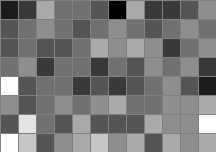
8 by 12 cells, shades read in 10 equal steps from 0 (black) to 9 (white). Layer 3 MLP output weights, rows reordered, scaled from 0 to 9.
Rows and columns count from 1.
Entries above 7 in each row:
0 0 0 0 1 0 2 1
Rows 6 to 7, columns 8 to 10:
4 4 5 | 3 6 5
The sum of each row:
38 48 50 44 43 56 58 68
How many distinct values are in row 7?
6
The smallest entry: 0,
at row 1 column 7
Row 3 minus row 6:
-2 1 -1 -2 0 1 -1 2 1 -3 -1 -1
